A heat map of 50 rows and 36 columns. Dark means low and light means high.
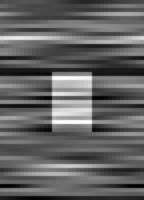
The centre is the ninth with the highest average. An odd patch, higher than its surroundings, sits in the centre. The centre is the roughest part. The grain runs across in streaks.
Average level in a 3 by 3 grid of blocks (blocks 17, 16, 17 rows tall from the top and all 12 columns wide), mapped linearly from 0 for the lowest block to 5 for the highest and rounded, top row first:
1 0 1 | 0 5 0 | 1 1 0
